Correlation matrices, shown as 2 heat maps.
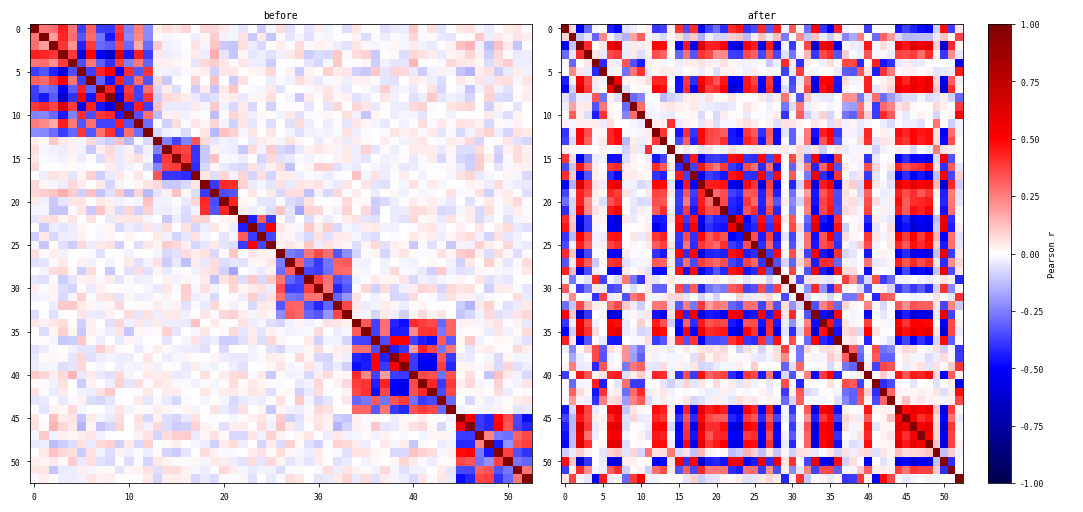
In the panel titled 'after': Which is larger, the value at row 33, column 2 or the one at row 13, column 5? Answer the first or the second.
the second
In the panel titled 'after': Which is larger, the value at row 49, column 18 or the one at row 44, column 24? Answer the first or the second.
the second
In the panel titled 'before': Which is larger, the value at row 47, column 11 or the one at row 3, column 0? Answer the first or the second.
the second
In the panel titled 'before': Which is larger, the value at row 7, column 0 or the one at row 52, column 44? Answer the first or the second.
the second
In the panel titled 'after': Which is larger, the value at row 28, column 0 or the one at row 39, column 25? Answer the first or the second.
the first
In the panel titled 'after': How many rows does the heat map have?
53
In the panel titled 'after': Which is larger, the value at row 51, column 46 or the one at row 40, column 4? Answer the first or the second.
the first
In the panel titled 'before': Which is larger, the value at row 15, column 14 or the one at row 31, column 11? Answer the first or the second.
the first
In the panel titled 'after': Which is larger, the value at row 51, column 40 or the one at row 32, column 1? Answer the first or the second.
the first
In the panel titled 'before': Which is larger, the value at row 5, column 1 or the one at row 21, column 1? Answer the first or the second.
the second
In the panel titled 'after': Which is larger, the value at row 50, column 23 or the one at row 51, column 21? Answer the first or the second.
the first
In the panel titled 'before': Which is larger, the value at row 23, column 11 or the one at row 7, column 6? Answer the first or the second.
the first
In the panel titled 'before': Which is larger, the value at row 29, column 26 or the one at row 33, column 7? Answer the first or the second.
the first
